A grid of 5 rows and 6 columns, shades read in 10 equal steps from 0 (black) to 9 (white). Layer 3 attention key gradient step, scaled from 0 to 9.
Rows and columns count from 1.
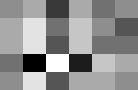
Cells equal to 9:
1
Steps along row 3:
up down up down same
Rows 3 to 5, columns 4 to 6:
7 4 4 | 1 7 6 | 6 6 5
